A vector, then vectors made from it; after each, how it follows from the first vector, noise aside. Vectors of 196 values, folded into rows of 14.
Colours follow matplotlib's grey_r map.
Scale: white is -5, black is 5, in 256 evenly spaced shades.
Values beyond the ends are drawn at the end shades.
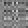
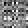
scaled up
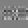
partly zeroed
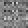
copied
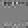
partly zeroed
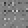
partly zeroed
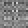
copied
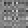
copied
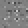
partly zeroed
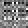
scaled up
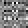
scaled up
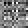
scaled up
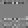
partly zeroed
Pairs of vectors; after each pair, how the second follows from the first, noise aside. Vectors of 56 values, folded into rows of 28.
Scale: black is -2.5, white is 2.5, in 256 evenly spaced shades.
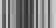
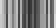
reversed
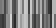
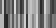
reversed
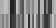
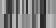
reversed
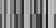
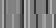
partly zeroed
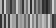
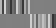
partly zeroed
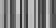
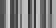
reversed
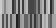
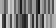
reversed
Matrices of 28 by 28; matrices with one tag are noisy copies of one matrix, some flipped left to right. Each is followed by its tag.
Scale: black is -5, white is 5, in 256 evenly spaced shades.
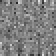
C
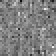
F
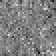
F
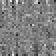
C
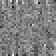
C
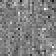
F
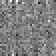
C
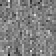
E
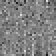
E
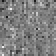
F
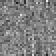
E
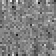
C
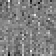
E
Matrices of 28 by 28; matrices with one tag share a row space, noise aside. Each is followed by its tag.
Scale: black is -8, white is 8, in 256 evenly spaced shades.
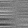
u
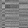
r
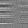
u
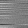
u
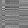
r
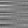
u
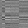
r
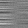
u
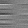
u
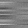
u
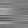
u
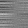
u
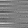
u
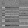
r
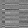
r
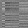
r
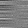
u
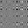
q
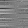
u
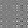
q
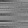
u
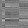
r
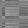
r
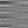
u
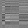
r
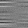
u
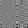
q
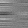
u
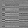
r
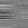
u
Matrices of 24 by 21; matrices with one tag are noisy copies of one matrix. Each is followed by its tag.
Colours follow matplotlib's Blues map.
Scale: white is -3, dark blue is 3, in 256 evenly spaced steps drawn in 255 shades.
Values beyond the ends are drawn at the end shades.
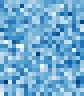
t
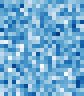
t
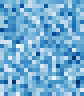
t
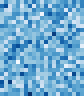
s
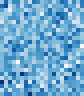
s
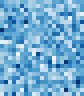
t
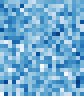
t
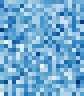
t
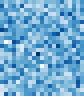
t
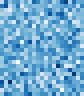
s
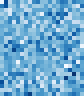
s
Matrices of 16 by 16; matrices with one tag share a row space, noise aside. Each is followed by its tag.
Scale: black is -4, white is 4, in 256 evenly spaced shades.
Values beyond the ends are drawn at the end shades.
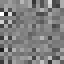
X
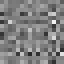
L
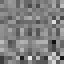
L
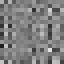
X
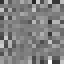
X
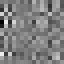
X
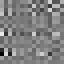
X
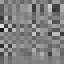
X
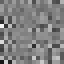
X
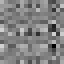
L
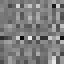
L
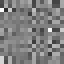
X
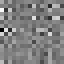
X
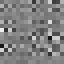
X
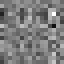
L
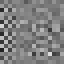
X
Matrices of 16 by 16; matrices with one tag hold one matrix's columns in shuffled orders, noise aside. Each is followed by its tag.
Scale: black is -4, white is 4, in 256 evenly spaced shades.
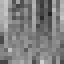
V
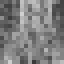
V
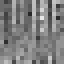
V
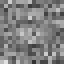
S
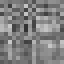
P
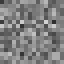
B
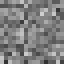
S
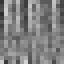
V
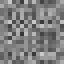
B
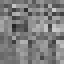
P
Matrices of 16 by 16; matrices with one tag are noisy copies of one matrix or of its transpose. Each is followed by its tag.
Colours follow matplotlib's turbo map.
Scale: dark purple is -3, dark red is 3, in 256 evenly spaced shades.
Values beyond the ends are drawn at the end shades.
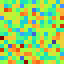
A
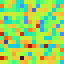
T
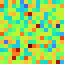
T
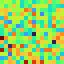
A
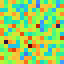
T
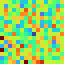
A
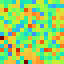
A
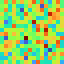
T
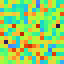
T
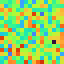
A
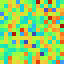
A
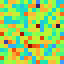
T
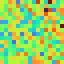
A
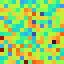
A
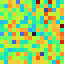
A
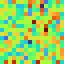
T
